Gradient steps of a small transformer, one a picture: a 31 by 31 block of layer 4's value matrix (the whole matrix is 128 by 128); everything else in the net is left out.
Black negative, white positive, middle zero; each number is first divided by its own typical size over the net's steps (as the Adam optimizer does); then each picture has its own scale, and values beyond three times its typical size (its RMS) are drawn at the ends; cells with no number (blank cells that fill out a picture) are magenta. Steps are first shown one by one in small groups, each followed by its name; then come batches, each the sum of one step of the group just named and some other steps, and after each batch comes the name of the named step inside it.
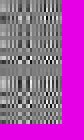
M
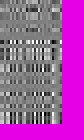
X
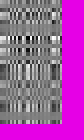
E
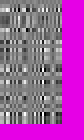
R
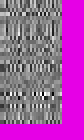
E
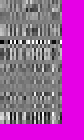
X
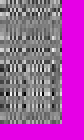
E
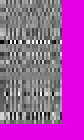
X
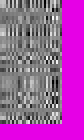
M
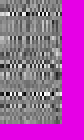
E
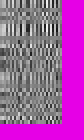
M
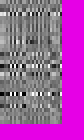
E
